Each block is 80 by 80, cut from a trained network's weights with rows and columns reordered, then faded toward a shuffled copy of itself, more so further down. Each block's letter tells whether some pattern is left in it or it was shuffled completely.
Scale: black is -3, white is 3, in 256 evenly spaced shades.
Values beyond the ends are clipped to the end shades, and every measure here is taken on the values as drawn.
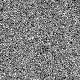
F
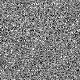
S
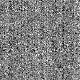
S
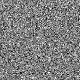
S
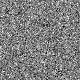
F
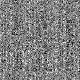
S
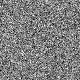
F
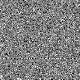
S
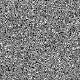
S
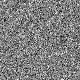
F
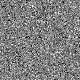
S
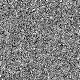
F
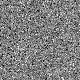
F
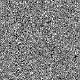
S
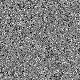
F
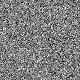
F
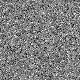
F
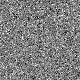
F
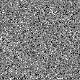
S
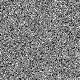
F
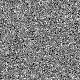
F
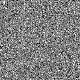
S
